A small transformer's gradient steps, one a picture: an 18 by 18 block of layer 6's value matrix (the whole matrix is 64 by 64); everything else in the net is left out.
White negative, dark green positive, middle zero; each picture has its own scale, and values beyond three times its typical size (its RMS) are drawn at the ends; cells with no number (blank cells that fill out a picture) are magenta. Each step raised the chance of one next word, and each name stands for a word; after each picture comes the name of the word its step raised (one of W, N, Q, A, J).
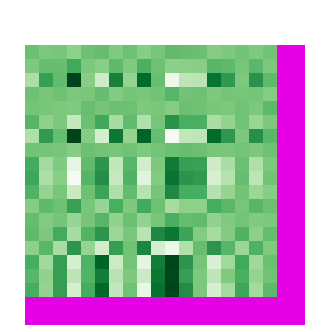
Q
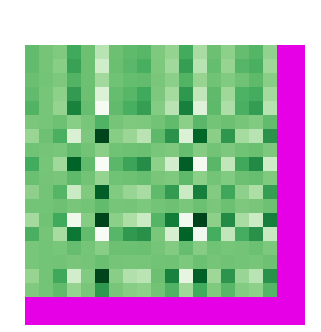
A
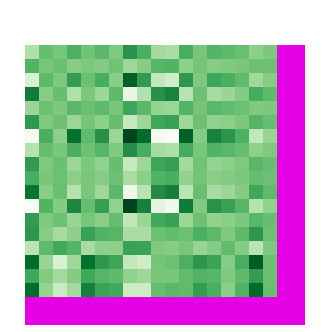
Q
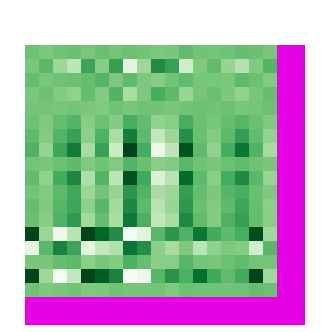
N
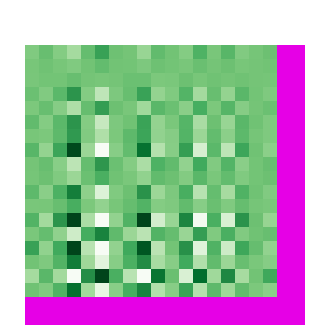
N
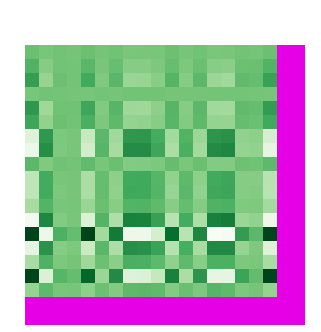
N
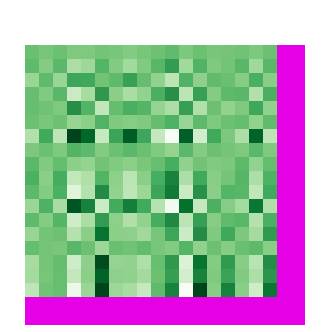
Q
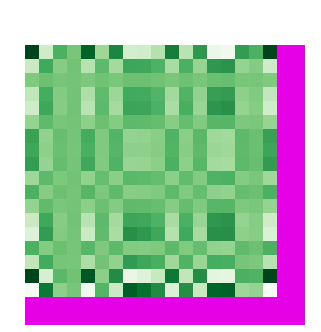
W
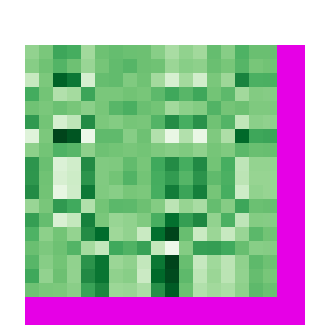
Q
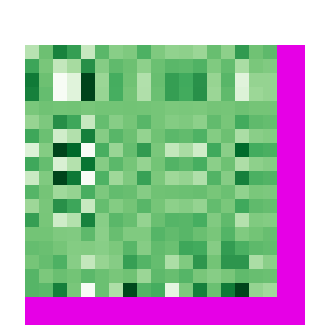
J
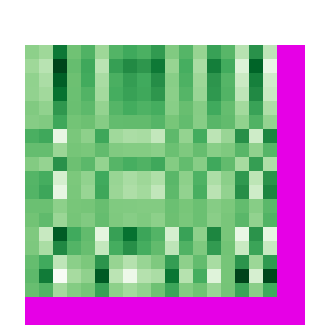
A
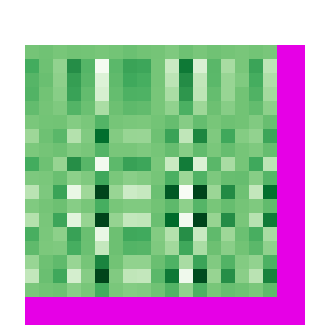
A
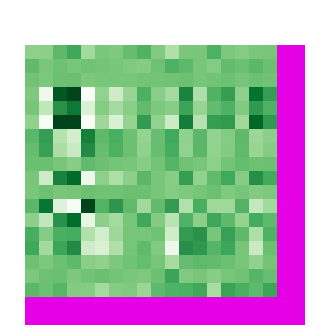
W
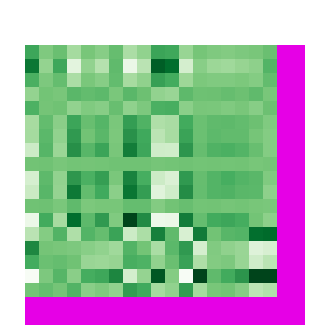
N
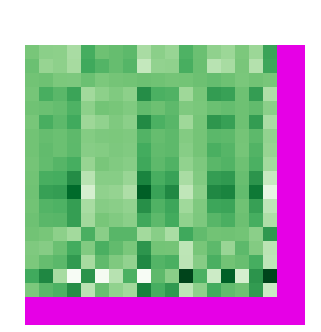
N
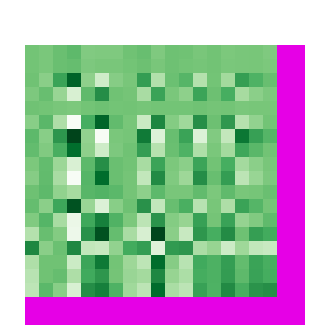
Q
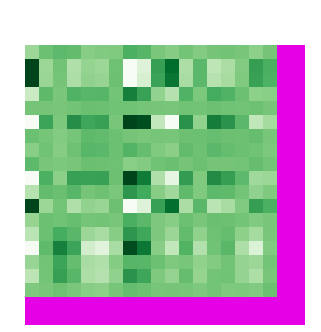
W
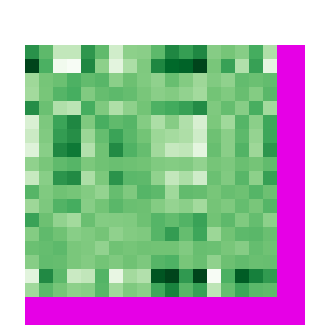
N
